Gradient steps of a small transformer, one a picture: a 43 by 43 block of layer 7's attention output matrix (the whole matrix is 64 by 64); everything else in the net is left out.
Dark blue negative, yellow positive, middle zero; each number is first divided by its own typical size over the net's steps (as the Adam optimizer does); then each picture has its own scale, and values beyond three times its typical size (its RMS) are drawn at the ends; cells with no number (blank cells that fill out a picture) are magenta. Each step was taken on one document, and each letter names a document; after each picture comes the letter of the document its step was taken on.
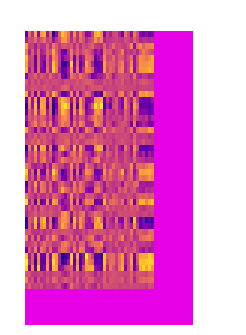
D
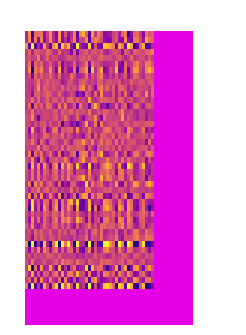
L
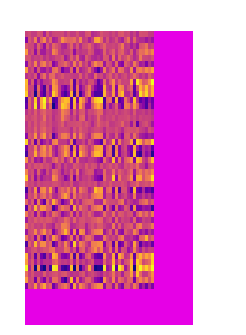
D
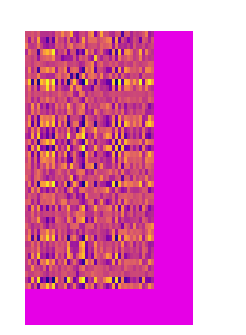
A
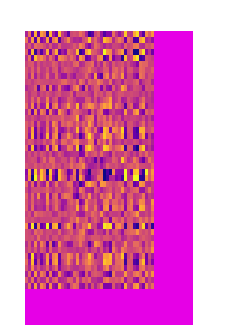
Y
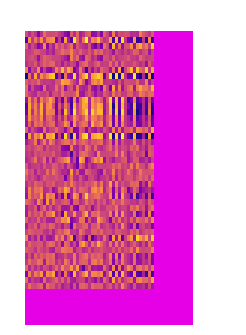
D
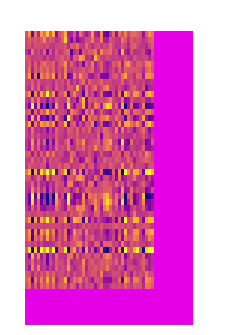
A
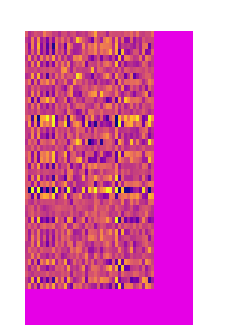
A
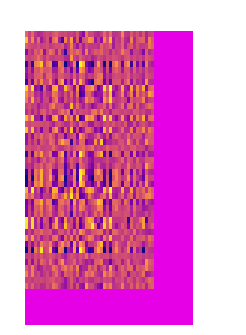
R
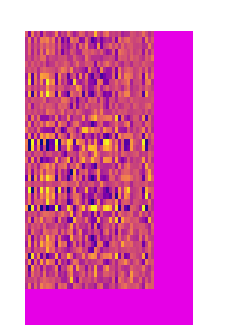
A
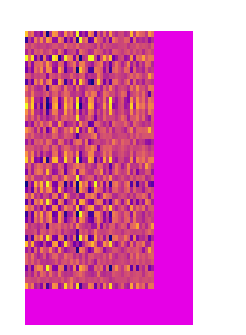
R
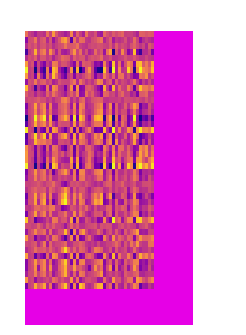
D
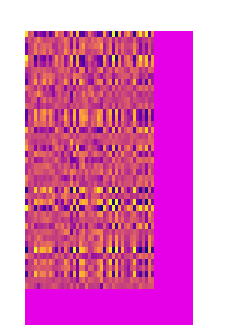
D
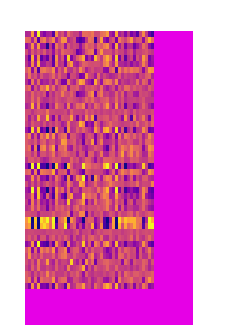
A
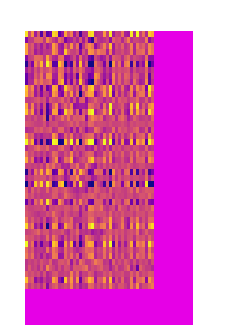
R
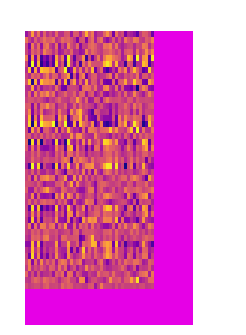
A
